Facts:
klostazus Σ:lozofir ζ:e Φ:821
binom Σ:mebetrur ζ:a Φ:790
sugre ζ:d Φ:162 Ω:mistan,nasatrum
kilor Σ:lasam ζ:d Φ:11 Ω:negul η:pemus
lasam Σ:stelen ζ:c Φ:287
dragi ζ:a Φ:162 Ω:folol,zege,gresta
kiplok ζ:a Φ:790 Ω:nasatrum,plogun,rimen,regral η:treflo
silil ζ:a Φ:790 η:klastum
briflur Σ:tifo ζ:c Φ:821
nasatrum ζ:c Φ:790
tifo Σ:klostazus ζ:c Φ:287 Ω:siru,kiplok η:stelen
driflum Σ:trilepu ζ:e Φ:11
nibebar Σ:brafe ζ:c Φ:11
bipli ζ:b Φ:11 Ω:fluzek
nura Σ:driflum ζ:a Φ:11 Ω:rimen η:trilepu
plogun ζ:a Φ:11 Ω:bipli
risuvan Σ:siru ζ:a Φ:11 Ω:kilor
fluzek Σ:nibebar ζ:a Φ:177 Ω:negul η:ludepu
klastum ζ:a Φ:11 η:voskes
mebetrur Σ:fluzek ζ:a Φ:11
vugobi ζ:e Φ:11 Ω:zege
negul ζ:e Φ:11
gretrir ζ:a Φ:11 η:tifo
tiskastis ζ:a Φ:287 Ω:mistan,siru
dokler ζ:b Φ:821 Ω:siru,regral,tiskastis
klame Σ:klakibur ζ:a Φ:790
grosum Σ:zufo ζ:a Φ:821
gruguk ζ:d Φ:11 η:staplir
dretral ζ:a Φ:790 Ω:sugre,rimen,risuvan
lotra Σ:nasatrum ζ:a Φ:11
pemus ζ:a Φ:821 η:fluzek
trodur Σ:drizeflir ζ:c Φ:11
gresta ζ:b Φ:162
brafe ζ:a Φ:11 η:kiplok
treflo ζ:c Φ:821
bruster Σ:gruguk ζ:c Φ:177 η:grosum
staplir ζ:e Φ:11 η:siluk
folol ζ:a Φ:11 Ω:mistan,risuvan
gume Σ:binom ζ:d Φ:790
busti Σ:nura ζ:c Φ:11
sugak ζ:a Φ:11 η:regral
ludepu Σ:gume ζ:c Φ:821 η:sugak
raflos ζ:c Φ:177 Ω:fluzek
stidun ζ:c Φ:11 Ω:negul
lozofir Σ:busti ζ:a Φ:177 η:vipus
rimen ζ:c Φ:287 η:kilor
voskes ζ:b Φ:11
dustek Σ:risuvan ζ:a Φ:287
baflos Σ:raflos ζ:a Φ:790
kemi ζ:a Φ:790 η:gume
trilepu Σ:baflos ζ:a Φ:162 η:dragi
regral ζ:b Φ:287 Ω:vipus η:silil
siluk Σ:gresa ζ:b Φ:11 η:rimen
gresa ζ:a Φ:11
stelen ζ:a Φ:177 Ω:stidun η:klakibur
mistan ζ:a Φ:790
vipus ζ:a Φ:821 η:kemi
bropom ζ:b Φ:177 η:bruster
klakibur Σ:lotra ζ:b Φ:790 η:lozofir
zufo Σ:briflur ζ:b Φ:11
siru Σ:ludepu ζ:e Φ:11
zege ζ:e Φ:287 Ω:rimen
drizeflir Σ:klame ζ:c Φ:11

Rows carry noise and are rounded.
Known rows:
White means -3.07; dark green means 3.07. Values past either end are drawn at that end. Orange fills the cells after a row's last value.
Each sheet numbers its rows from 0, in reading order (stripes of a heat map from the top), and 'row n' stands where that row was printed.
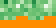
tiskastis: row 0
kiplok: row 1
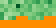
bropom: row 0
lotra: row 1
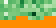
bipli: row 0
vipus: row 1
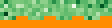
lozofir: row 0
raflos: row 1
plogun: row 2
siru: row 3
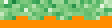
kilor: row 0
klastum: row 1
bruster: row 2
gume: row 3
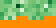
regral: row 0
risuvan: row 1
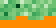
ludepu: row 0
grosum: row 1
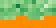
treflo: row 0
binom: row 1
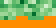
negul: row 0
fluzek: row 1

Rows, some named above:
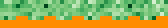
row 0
driflum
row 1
bropom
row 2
trilepu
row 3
vugobi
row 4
staplir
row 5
stelen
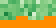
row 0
pemus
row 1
gresta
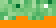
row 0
bruster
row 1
plogun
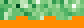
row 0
klakibur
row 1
zege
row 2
dretral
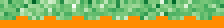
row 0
sugak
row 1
silil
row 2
dragi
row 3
tiskastis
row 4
nasatrum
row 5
tifo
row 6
tiskastis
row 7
nura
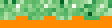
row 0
sugre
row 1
dustek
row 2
mistan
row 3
fluzek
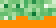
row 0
rimen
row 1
kemi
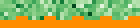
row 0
dokler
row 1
stelen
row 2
klakibur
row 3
fluzek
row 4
gume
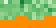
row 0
stidun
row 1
lasam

